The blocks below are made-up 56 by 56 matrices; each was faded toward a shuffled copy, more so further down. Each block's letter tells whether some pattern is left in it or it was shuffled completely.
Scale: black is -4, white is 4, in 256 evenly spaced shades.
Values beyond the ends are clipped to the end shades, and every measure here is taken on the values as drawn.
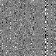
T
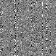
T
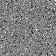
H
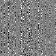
T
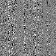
T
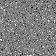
H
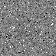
H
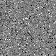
H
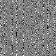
T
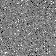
H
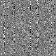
T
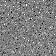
H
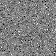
H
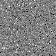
H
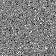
H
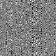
T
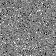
H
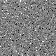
H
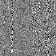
T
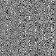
T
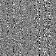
T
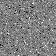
H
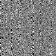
T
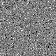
H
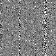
T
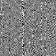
T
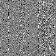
T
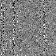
T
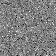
H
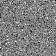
H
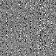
T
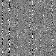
T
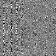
T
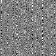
T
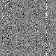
T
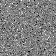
H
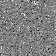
H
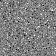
H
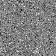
H
